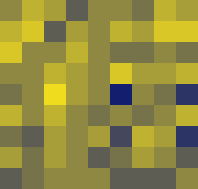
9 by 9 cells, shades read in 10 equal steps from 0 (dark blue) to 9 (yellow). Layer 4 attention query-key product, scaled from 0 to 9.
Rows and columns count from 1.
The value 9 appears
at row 5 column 3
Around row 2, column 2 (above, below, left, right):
7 5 7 3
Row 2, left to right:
7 8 3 6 5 7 6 8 8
